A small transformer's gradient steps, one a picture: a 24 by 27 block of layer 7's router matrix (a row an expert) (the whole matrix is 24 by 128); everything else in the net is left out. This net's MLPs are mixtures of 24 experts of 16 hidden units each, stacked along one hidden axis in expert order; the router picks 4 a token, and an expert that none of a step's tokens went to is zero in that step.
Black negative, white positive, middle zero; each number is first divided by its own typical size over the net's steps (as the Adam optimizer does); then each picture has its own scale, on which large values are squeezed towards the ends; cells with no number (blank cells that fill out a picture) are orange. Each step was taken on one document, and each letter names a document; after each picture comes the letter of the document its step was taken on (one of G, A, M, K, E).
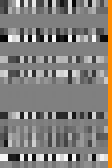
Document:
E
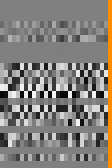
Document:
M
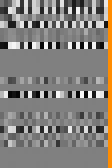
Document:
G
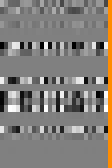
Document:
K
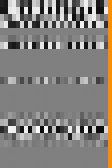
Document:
G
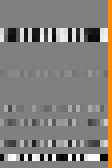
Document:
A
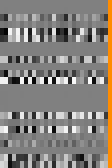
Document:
E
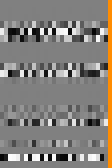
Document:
A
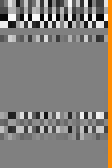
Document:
G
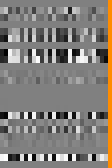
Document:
E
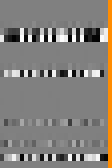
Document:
A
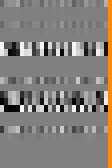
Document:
K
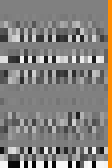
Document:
E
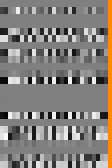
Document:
E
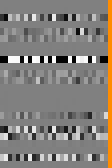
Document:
E
